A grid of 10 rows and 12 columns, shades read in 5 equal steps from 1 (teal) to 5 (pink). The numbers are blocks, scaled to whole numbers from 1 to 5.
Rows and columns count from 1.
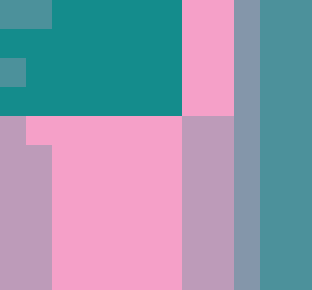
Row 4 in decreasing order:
5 5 3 2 2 1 1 1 1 1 1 1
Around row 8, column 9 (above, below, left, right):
4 4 4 3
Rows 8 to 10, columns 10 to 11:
3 2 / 3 2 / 3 2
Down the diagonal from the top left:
2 1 1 1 5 5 5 4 4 3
